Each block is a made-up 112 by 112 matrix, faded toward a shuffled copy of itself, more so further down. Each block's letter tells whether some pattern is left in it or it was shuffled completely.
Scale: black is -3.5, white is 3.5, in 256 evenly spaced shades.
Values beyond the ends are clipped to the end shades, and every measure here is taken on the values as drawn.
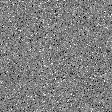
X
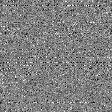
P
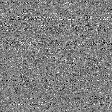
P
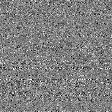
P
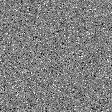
X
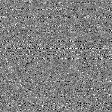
P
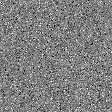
X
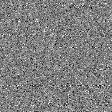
P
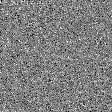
X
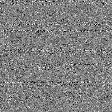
P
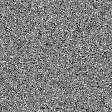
X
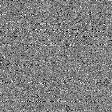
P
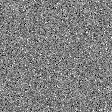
X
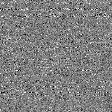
P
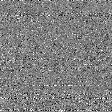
P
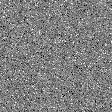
X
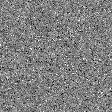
X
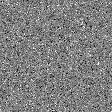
X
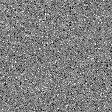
X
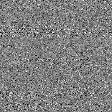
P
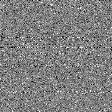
P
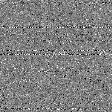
P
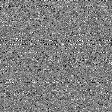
P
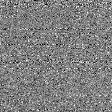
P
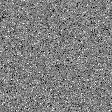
X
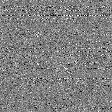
P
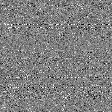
P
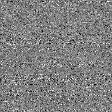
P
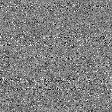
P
